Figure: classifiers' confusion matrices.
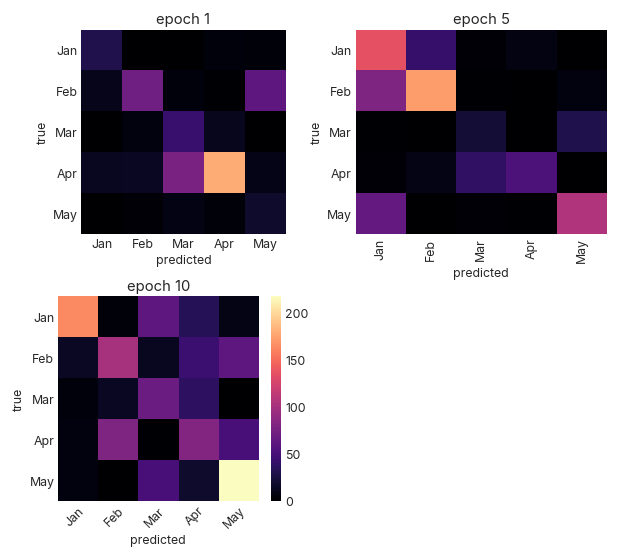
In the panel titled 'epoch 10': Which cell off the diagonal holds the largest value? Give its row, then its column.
Apr, Feb
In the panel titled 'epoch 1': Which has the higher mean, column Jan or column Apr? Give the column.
Apr
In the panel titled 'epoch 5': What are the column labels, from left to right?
Jan, Feb, Mar, Apr, May
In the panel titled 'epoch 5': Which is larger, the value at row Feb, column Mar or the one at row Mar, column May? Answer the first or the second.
the second
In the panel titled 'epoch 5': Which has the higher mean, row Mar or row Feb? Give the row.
Feb
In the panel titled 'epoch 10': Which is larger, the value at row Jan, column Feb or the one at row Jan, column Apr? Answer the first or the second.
the second
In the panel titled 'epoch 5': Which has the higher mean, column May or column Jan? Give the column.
Jan
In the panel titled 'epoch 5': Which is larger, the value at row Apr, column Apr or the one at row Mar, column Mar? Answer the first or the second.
the first
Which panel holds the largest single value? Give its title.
epoch 10
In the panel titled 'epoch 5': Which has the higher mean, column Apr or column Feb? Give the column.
Feb
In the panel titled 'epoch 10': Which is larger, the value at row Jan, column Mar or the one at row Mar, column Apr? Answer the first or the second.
the first
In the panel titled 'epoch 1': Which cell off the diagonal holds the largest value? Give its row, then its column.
Apr, Mar
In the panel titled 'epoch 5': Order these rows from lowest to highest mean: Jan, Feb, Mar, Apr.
Mar, Apr, Jan, Feb
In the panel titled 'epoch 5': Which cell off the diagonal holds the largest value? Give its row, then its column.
Feb, Jan
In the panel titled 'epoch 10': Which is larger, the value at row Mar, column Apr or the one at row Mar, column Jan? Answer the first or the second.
the first
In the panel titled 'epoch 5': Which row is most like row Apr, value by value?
Mar
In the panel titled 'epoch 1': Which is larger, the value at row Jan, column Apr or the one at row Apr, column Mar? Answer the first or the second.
the second
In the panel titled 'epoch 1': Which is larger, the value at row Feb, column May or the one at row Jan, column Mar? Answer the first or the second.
the first
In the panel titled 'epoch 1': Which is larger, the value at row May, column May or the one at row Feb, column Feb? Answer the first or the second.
the second
